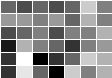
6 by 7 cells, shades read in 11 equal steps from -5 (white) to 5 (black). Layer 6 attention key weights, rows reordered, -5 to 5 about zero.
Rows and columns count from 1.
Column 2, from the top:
2 -1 1 -2 -5 -4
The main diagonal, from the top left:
1 -1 0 1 1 0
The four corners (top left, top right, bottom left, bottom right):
1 0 3 -2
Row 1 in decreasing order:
2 2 1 1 1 0 -3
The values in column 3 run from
0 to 5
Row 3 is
2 1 0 2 0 0 -2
